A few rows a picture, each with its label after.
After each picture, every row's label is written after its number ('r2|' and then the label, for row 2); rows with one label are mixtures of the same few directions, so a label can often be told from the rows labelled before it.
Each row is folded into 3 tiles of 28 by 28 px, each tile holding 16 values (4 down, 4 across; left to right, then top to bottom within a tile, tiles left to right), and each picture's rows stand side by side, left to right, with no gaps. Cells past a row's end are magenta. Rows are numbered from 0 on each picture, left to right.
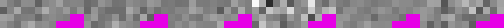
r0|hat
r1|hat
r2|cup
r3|hat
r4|hat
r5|cup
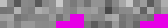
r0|hat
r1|cup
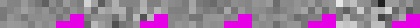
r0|cup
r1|hat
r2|cup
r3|cup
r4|cup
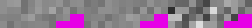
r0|cup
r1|cup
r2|hat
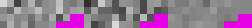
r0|hat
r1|hat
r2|hat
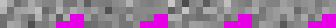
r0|hat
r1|cup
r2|hat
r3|hat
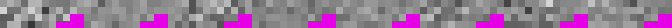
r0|hat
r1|hat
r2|cup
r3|hat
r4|hat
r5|hat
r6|cup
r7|cup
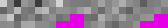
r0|hat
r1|hat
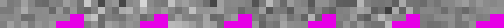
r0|cup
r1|hat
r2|cup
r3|hat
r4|cup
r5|cup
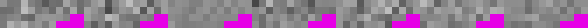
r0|cup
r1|cup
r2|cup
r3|hat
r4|cup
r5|hat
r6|cup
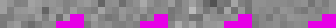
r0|hat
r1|hat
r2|cup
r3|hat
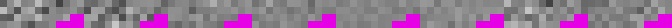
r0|hat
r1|hat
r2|cup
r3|hat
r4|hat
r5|hat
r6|cup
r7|cup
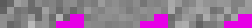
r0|hat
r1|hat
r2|hat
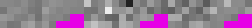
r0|hat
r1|cup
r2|hat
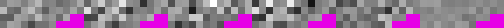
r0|hat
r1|hat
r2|cup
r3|hat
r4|cup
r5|cup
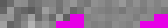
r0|hat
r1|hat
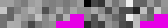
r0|hat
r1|cup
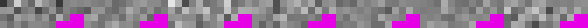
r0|hat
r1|hat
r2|hat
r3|cup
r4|cup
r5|cup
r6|hat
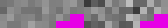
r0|hat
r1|cup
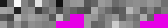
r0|hat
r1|hat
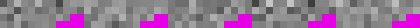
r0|hat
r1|hat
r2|cup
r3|hat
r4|hat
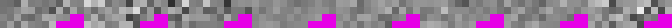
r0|cup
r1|cup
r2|hat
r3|cup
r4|cup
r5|cup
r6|hat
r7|cup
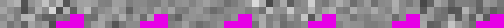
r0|cup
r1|hat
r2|hat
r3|hat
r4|hat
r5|hat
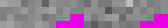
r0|cup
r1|cup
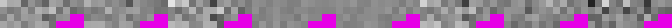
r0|cup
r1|cup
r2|cup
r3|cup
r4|cup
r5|cup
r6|cup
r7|hat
